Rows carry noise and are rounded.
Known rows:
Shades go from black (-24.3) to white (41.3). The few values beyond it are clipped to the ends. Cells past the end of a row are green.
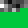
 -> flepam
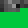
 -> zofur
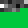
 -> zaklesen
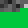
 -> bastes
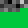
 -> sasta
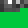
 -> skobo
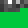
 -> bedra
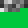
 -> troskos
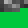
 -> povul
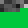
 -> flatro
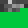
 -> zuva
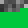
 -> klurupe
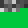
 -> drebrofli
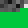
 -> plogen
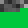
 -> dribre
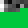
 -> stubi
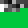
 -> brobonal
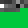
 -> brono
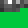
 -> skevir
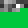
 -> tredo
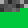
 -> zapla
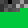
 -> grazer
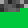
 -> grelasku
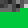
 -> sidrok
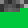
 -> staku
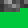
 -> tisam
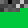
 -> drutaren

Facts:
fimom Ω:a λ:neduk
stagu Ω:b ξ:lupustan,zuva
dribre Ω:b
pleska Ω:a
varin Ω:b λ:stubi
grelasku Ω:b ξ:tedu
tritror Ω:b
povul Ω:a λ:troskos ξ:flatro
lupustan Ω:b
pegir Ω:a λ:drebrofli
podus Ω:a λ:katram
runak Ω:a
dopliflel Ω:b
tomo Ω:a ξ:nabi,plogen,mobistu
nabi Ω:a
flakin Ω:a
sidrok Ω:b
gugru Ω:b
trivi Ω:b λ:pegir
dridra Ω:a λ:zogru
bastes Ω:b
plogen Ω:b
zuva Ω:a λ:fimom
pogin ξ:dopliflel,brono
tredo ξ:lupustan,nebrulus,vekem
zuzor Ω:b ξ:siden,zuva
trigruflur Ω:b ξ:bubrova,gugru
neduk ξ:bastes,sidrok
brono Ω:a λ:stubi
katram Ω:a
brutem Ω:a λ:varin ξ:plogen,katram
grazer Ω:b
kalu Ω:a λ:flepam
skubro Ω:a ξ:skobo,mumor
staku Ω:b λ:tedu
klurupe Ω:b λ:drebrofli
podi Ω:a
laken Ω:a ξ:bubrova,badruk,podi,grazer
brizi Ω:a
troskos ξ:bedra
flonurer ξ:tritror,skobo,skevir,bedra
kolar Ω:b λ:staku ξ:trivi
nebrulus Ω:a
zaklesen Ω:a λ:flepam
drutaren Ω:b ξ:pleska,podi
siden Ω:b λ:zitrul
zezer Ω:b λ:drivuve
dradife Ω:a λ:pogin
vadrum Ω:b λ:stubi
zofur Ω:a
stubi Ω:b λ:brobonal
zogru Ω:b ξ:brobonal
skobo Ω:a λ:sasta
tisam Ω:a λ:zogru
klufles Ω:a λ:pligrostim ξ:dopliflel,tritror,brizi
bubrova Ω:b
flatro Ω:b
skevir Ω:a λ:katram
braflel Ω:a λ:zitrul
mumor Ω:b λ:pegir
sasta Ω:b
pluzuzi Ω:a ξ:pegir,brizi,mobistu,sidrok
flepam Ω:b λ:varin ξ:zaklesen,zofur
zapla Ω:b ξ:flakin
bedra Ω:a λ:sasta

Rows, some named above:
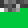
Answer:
neduk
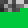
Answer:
mumor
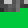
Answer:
klufles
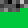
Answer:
sasta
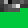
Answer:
laken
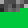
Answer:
klurupe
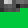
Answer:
skubro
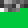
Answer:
pogin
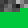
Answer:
dopliflel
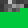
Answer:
zuva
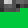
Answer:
skubro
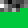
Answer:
flepam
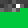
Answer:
badruk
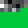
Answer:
flepam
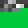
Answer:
vekem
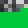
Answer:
mumor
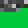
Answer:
tomo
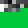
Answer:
brobonal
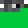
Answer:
brutem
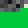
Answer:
plogen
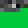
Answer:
katram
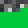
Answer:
lupustan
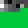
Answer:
varin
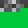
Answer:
tedu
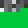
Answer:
zitrul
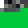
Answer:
vadrum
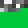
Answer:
flonurer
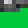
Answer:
skubro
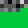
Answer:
zogru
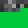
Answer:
nebrulus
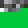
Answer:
pogin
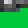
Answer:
skubro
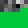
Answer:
tritror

